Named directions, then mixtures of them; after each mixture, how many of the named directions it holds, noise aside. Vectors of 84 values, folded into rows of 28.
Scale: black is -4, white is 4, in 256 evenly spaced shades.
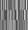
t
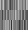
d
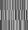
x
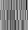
two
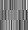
three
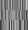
two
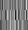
two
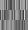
three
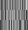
two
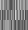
two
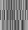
one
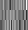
three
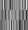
three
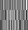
three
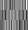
three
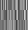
one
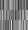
one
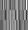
three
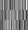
three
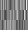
two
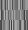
three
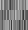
one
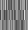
two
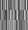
one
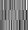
three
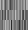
one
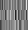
two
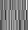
three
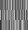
one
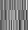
three
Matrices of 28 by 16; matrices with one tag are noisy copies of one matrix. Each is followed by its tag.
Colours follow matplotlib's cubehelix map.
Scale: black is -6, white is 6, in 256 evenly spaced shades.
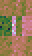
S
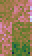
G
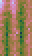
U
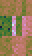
S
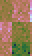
G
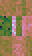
S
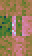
S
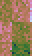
G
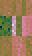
S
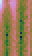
U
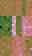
S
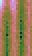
U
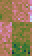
G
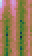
U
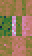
S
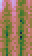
U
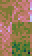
G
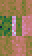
S
